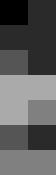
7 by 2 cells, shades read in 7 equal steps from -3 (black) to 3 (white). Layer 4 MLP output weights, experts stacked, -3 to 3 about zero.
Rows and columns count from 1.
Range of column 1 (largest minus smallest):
4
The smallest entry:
-3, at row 1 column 1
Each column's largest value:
1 1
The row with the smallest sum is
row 1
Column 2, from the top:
-2 -2 -2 1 0 -2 0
